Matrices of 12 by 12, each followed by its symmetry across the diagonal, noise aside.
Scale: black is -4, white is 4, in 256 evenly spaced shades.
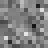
antisymmetric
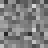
antisymmetric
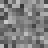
antisymmetric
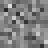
antisymmetric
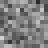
antisymmetric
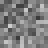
symmetric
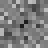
symmetric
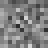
antisymmetric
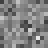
symmetric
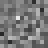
symmetric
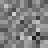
symmetric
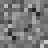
symmetric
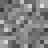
symmetric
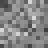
symmetric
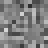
antisymmetric
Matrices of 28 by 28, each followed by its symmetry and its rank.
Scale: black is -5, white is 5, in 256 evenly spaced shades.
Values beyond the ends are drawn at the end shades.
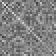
symmetric, rank five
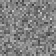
neither, full rank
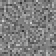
antisymmetric, full rank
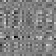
neither, rank three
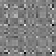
symmetric, rank three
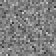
antisymmetric, full rank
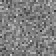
antisymmetric, full rank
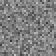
neither, full rank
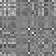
symmetric, rank three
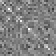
symmetric, rank five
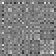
symmetric, rank three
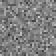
antisymmetric, full rank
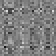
neither, rank three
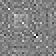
symmetric, rank five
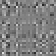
neither, rank three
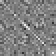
symmetric, rank five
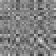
symmetric, rank three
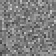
neither, full rank
